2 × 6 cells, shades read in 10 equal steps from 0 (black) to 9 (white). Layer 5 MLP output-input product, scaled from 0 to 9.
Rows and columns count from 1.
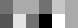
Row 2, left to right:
3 8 4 0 9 6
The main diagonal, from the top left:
4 8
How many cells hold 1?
0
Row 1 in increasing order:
4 4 6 6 6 7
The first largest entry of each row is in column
5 5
